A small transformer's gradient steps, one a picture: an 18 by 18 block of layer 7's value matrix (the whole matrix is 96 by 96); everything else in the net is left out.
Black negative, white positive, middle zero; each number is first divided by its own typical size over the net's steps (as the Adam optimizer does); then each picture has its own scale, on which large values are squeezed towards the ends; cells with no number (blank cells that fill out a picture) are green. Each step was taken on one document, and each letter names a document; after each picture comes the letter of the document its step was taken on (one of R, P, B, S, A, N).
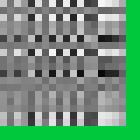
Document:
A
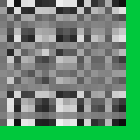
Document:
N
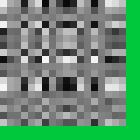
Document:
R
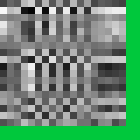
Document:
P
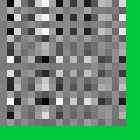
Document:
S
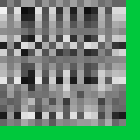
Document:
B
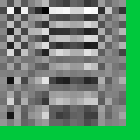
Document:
S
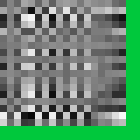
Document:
P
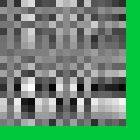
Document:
P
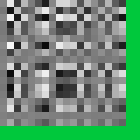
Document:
N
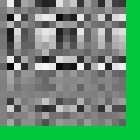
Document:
N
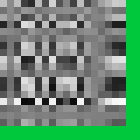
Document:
B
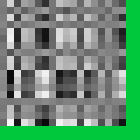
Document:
N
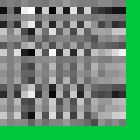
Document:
P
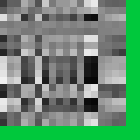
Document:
B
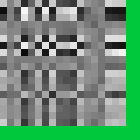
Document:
R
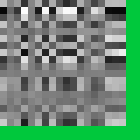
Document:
R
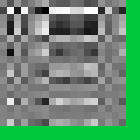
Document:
S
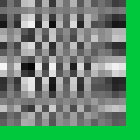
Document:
B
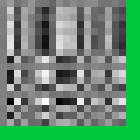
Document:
N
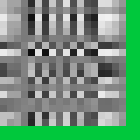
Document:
A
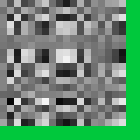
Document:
N
